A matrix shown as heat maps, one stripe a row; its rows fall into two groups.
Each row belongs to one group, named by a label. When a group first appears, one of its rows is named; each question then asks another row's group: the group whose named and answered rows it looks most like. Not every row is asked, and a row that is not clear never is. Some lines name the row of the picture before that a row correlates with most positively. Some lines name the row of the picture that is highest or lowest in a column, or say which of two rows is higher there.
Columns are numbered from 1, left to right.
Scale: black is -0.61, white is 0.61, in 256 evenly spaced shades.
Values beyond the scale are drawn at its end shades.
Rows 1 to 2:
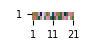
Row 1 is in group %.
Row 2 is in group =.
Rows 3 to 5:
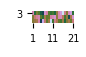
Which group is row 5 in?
%
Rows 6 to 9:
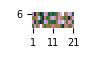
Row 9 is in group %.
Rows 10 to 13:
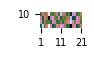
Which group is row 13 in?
%
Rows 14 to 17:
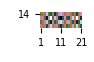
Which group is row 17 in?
=
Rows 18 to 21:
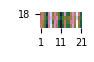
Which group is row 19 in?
=
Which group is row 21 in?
=
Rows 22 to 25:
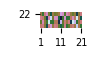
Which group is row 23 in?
=
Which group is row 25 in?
=
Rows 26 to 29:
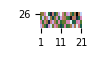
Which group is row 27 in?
%
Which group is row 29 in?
=
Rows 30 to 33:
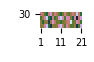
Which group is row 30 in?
=
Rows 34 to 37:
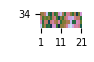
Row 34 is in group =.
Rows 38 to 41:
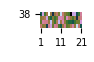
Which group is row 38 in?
%
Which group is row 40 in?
%
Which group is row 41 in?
=
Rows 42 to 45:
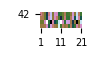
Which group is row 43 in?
=
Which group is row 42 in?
=
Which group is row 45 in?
%
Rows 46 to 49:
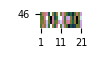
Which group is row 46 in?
%
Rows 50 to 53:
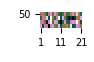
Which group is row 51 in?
%
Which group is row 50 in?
=
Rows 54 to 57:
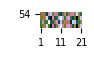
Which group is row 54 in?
=
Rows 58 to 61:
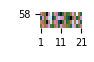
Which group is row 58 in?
=
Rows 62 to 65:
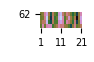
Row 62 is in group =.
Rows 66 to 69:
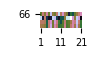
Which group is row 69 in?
=
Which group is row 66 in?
%
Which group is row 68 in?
=
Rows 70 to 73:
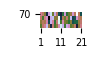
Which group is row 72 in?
%
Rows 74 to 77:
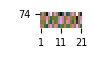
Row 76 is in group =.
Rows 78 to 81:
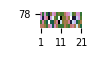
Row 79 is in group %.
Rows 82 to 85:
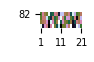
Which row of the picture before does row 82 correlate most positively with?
80
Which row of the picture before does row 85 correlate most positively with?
79
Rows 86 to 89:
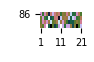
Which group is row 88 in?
%
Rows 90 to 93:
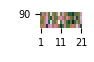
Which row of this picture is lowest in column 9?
91
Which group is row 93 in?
=
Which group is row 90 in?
%
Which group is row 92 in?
%
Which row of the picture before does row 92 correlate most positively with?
88
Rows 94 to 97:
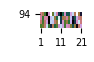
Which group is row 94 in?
=
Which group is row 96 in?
%
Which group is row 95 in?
%
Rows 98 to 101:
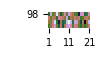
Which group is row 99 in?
%
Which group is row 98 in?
%
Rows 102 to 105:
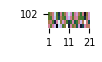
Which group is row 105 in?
%
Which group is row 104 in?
=
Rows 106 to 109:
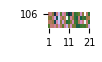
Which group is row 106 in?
=
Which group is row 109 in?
%
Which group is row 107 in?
%
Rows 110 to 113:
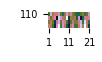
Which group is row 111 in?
%
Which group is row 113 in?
=
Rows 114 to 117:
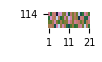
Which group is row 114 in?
%
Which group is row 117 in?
=
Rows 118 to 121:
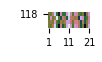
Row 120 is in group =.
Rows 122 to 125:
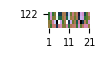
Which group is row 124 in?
%
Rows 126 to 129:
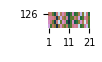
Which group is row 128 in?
=
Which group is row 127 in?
%
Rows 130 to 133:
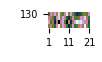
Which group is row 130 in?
%
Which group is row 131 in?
=
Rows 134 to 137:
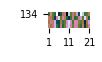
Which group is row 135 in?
=
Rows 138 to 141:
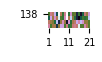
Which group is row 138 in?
%
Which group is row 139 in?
%
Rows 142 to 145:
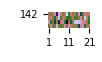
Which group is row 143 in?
=
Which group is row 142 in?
%
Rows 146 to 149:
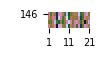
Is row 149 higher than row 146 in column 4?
Yes
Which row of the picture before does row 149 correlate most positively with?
142
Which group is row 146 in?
%
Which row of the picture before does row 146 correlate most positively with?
142
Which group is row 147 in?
%
